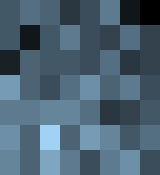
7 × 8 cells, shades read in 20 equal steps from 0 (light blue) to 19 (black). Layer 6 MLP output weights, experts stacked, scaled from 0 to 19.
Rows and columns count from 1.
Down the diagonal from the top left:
11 17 11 9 9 7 6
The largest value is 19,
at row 1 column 8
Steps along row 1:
down up up down down up up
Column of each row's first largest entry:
8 2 1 3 6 7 5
